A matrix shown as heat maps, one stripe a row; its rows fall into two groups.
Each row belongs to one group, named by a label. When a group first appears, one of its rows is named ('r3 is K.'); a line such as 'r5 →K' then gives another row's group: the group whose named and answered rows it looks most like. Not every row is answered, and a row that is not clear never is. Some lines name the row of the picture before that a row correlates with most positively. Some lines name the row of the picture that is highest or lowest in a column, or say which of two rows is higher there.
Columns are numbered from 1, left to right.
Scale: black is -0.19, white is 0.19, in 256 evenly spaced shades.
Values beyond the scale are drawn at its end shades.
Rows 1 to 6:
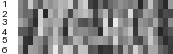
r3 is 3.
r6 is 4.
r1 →4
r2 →3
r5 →3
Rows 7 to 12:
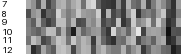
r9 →4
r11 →4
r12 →3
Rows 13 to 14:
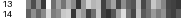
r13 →3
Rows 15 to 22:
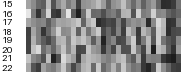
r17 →4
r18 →4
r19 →4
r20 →4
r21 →3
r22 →3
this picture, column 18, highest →22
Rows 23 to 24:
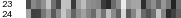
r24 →3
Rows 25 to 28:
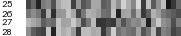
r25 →3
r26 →3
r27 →4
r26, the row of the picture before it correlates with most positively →24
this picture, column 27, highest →27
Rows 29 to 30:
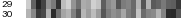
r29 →3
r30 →3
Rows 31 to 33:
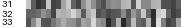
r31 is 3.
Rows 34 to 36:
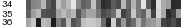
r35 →4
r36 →3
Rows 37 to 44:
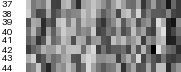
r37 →3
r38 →3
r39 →4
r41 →3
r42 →4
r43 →3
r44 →4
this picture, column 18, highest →41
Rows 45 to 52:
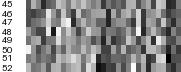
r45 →4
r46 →3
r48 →3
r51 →4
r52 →4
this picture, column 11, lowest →48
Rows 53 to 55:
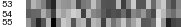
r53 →4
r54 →4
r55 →3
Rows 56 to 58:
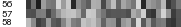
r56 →3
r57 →4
